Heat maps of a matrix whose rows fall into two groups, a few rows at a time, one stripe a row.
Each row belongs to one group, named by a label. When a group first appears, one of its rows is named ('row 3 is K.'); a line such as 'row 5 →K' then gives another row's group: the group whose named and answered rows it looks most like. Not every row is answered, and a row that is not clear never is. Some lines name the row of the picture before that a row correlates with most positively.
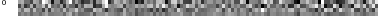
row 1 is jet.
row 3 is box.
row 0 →box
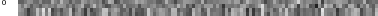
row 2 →box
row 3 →box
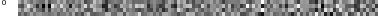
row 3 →jet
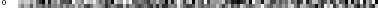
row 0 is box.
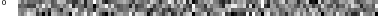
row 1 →box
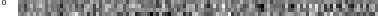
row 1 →jet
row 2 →jet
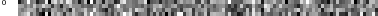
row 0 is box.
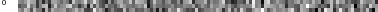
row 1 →box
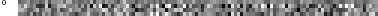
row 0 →box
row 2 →box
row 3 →jet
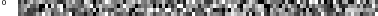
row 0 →jet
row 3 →box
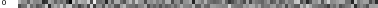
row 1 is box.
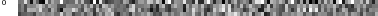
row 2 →jet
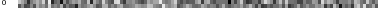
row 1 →jet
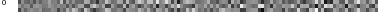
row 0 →jet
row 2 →jet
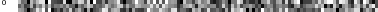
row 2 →box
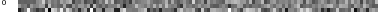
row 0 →box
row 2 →box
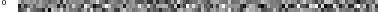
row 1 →jet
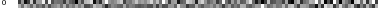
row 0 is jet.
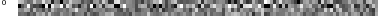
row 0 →box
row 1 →box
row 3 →box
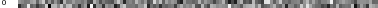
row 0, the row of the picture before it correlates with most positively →0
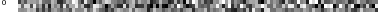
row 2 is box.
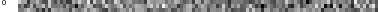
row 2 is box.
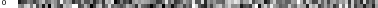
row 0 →box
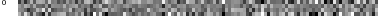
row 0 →jet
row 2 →box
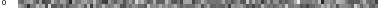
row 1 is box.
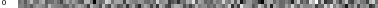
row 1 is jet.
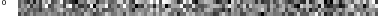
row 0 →jet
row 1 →box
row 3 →jet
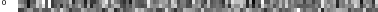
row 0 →box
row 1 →box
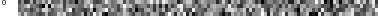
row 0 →jet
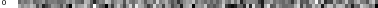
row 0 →jet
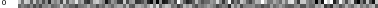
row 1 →jet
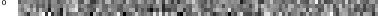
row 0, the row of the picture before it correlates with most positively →1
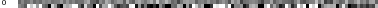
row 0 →jet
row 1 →jet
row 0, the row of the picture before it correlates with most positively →0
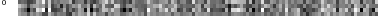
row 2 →box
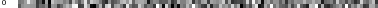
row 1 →jet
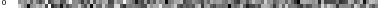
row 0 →box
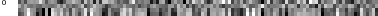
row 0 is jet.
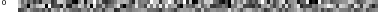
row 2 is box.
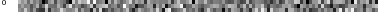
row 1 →box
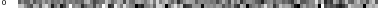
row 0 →jet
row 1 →box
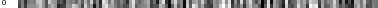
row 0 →jet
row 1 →jet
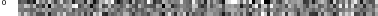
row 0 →box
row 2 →box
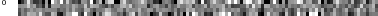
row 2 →jet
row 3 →jet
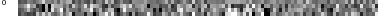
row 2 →box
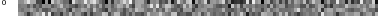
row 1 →jet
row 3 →box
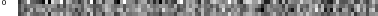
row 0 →box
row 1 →jet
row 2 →jet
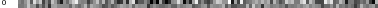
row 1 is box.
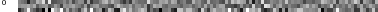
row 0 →box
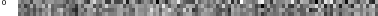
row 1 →jet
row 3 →jet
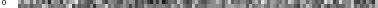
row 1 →box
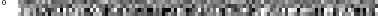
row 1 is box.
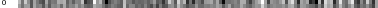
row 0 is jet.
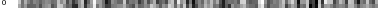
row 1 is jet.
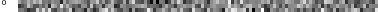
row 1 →box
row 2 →box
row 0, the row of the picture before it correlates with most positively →0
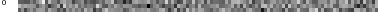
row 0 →box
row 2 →jet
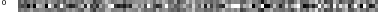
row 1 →box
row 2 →jet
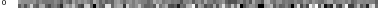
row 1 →jet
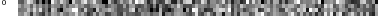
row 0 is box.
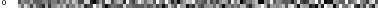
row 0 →jet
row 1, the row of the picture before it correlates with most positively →3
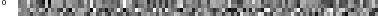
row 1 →box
